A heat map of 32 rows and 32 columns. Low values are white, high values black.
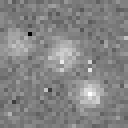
There are three dips. There are no regular stripes. On average the colour sits 50% of the way up the scale. Most values sit high, with a long tail of low ones. No overall slope runs across the table.
